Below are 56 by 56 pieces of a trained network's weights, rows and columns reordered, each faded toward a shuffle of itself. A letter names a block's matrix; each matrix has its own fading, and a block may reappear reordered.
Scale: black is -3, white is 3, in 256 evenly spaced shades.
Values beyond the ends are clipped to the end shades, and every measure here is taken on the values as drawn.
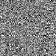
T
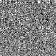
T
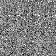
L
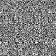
T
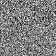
L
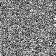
L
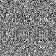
T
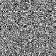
T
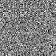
T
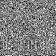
T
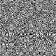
T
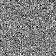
L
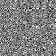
T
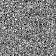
L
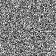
L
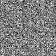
L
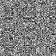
T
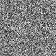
L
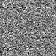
T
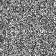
L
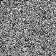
L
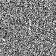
L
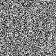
L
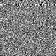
T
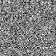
T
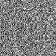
T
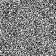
L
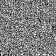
L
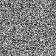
L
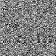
T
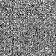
L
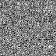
T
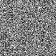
L
